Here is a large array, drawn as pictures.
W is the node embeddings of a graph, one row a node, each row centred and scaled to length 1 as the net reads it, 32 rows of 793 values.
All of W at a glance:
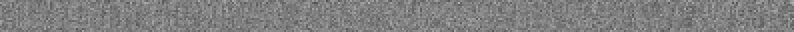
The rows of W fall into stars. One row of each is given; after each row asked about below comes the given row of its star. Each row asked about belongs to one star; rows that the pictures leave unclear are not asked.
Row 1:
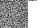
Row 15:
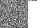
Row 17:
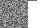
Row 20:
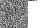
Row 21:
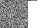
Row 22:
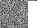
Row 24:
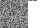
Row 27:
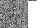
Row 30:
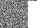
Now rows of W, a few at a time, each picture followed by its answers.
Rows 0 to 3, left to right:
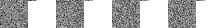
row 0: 1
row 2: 20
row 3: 20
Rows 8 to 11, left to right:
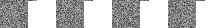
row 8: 1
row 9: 15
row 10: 17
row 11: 17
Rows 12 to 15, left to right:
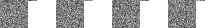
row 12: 21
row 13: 30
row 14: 24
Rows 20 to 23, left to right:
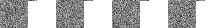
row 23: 20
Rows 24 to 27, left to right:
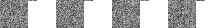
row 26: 24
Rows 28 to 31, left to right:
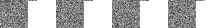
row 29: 15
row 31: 17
